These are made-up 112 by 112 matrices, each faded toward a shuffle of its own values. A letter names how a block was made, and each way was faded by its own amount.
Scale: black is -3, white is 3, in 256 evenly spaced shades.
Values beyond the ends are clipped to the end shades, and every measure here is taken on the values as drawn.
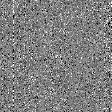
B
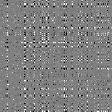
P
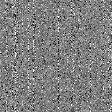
B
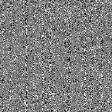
B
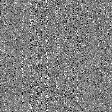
B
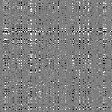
P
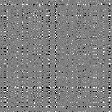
P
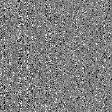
B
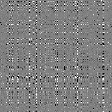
P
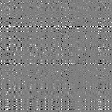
P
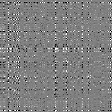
P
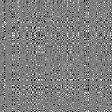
P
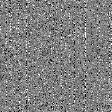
B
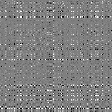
P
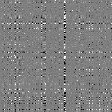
P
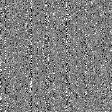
B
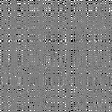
P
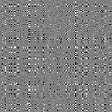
P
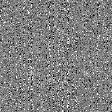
B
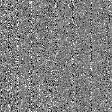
B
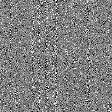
B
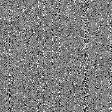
B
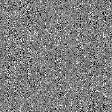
B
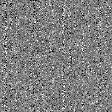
B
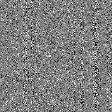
B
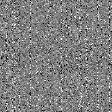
B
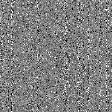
B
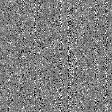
B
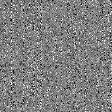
B
